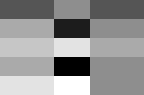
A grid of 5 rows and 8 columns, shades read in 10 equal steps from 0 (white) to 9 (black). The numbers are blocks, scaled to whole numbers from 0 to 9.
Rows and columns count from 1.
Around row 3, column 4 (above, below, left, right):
8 9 2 1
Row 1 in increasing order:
4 4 6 6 6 6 6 6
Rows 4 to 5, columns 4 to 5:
9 9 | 0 0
